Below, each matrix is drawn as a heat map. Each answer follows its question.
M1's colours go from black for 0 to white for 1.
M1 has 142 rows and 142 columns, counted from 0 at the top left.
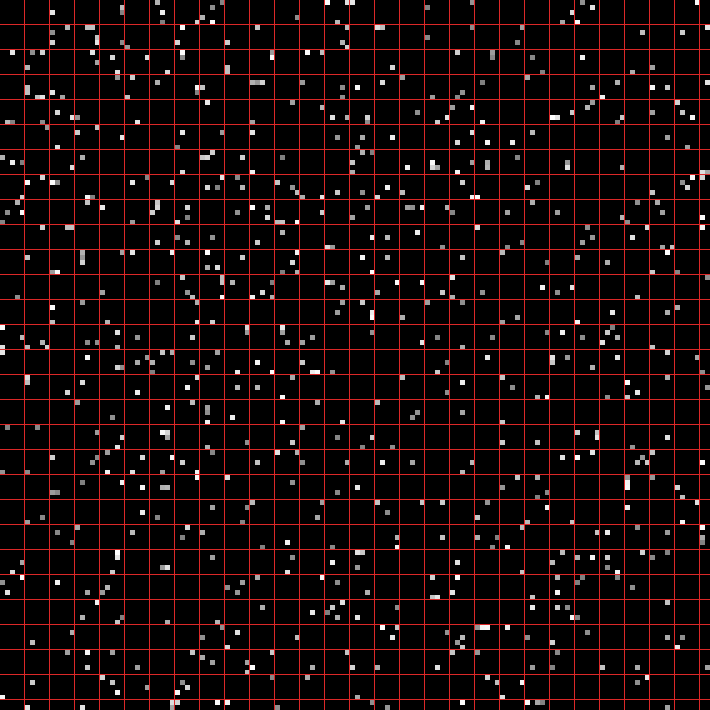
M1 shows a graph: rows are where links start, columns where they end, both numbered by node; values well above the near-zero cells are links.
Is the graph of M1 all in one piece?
no
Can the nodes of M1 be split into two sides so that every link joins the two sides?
no
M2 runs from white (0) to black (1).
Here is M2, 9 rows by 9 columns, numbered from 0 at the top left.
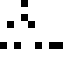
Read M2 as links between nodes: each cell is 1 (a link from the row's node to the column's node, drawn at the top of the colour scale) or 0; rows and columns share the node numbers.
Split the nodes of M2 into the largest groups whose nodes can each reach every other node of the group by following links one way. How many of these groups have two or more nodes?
0
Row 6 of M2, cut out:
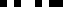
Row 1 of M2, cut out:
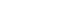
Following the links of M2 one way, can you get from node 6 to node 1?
yes
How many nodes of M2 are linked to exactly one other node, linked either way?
5
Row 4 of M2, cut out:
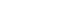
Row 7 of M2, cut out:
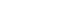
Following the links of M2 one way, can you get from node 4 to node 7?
no
